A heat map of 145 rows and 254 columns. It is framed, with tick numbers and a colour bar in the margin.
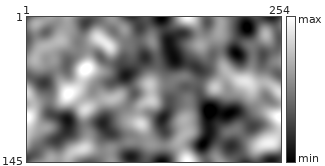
Odd rows or columns: none. Mirror symmetry: none. Grain: smooth.
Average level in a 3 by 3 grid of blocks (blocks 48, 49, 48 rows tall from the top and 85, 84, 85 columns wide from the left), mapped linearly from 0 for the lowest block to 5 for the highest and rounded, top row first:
4 0 1
5 2 3
2 3 1
